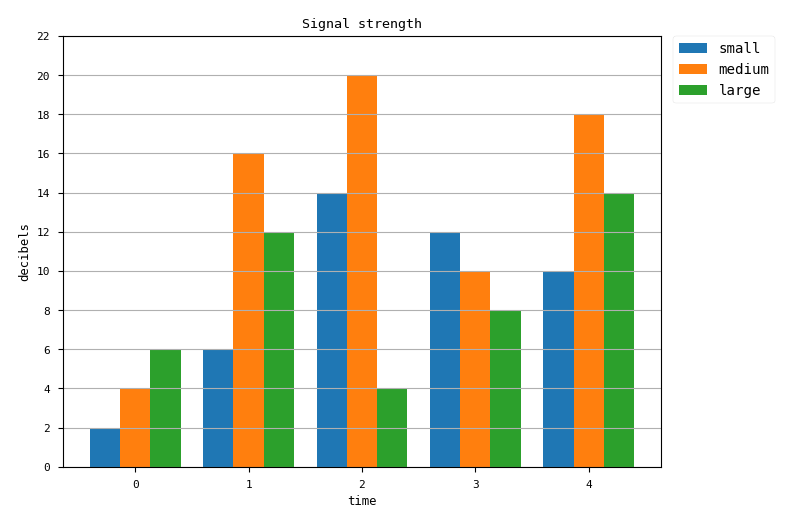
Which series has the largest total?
medium
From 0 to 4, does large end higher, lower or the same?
higher
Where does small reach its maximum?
2
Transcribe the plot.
Title: Signal strength
x-axis: time, ticks 0 1 2 3 4
y-axis: decibels, ticks 0 2 4 6 8 10 12 14 16 18 20 22
Legend: small, medium, large
Values:
small: 2 6 14 12 10
medium: 4 16 20 10 18
large: 6 12 4 8 14
